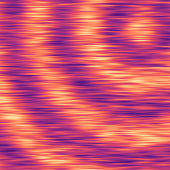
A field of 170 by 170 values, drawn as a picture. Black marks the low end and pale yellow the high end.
Rings spread out from the top right. Overall the values sit about 60% of the way up the scale. The ninth with the lowest average is the top right. The halves do not mirror each other.
